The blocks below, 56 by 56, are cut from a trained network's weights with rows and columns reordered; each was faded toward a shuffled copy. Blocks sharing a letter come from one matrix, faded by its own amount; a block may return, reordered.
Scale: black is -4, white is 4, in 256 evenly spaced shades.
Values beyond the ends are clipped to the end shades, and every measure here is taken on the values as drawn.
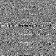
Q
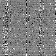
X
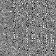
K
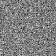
K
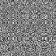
Q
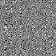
K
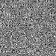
K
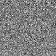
K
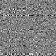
Q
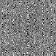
K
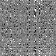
X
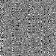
K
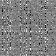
X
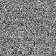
K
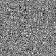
K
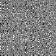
K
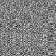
Q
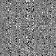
K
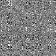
K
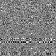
Q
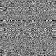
Q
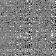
X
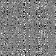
X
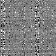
X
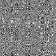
K
